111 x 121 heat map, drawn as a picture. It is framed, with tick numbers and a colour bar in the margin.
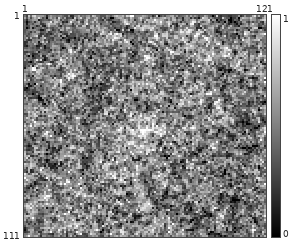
Slope: none. Mirror symmetry: none. Stripes: none. Odd rows or columns: none. Seam: none. Average level on the scale: 50%. Ninth with the highest average: centre.
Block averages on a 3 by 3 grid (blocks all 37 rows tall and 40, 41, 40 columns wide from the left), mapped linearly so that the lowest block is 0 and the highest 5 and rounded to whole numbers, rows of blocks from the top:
133 / 151 / 330
